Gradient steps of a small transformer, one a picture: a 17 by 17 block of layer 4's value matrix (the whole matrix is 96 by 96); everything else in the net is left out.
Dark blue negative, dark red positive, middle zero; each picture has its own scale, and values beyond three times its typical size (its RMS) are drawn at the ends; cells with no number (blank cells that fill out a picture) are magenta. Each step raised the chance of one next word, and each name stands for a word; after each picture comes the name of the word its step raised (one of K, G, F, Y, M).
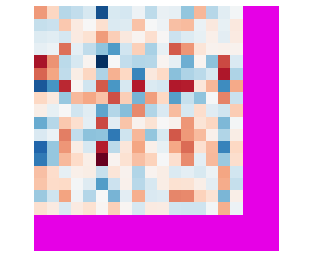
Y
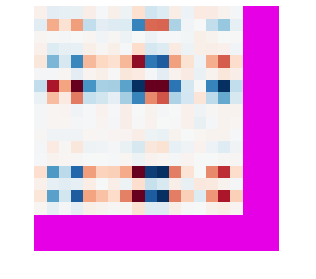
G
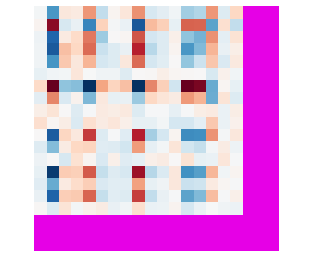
G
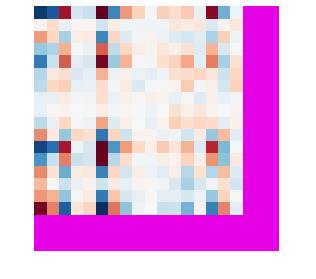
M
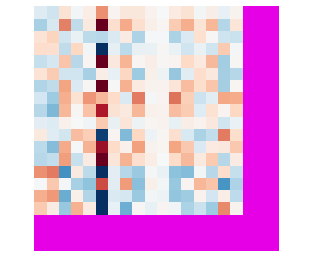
M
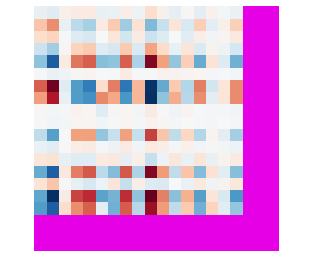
G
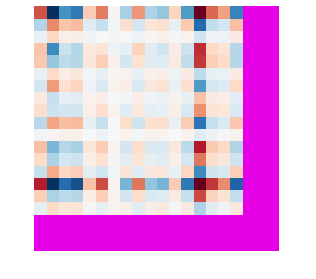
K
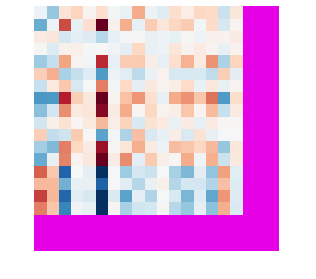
M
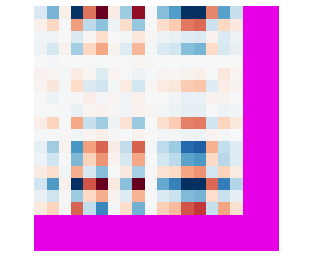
K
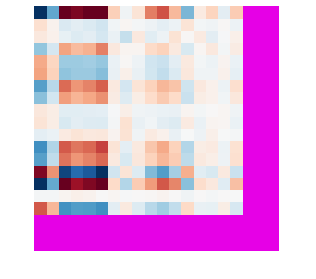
K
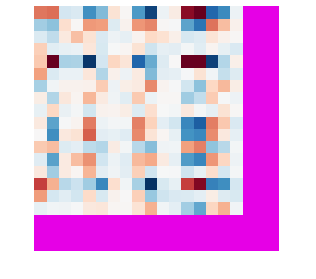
Y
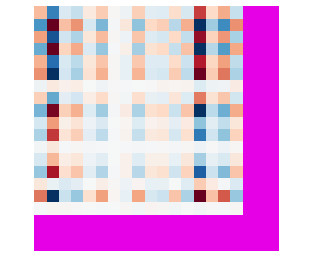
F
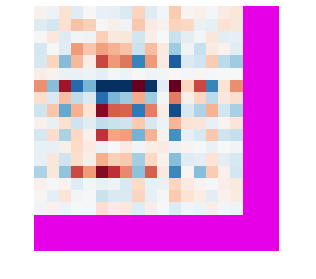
G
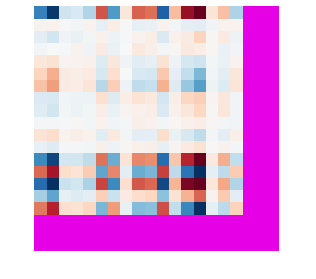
K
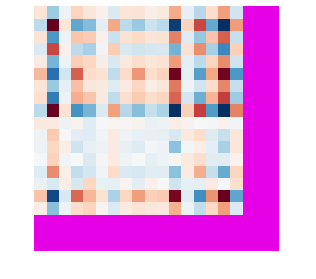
F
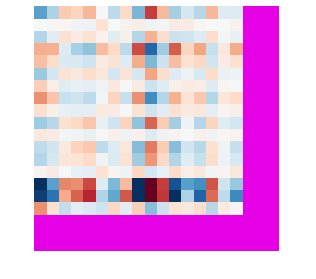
K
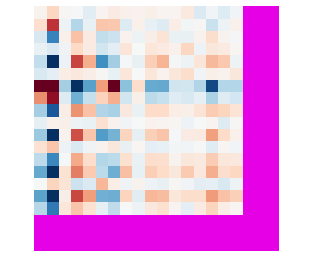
G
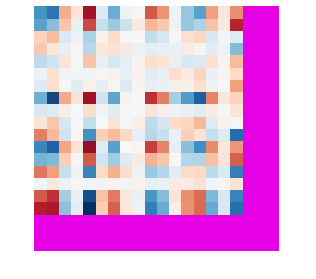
M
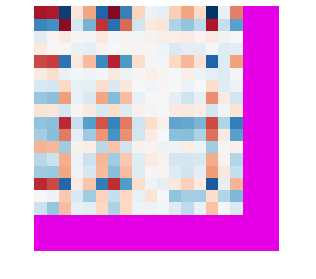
Y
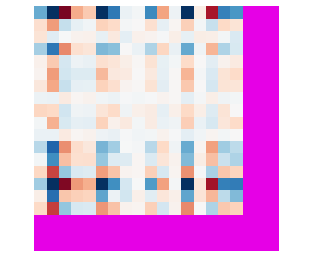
K
